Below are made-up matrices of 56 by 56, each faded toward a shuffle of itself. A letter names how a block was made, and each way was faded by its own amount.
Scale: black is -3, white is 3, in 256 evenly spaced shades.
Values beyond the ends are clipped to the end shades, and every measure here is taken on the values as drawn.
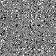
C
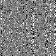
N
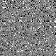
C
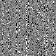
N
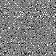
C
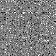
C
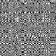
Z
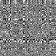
Z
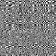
Z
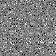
C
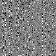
N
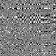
Z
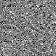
C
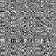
Z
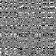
Z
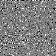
C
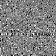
C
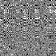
Z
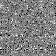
C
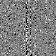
N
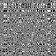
Z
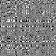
Z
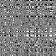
Z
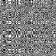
Z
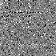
C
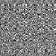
Z
